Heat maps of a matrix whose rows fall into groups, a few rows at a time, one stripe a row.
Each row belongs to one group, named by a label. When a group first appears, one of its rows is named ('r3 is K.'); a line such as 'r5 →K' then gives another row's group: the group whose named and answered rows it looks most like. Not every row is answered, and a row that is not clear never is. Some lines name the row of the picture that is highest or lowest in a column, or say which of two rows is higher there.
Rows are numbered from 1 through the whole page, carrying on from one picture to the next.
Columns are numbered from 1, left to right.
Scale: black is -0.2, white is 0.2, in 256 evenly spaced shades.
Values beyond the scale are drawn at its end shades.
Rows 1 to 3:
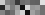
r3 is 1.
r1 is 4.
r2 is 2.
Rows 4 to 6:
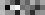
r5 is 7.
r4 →4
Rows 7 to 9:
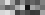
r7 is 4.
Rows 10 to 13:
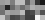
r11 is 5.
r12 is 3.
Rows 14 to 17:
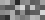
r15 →1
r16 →4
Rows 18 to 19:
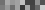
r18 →3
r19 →2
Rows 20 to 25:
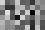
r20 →7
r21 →1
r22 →2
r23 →4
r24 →7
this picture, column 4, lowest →23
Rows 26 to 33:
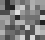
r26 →5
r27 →1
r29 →4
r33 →1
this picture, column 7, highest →33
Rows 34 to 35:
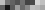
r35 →5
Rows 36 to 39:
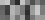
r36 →4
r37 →5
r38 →5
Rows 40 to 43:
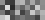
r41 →2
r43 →4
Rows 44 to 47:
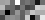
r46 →5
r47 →2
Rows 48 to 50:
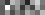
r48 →5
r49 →2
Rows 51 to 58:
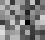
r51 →1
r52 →7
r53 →1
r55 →3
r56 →7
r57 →7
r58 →7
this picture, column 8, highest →55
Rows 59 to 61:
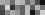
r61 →2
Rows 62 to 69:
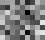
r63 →5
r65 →7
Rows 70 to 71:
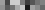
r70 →7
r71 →1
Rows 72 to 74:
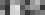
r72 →5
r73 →5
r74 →7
